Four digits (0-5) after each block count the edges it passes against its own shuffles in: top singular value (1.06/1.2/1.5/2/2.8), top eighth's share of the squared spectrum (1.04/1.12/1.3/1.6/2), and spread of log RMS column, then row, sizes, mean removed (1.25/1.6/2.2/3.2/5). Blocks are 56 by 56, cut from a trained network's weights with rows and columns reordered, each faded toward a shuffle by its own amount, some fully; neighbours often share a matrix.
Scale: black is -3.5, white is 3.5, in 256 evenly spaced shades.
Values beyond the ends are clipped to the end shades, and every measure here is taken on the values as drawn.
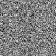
3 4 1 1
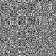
4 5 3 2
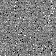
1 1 1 0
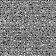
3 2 1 0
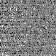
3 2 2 0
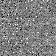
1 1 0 0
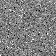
0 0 0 0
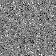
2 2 0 1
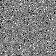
0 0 0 0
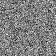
0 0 0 0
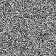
0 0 0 0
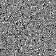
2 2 1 1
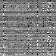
4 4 3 0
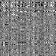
3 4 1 3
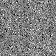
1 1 0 1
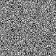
3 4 2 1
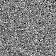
0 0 0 0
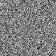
2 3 1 0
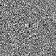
3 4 1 1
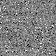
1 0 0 0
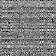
4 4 3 1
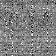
2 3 2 0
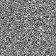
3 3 1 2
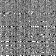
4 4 0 3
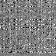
3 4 0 3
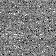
1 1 0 0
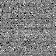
2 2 1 0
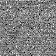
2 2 1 0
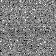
1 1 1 0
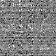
3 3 2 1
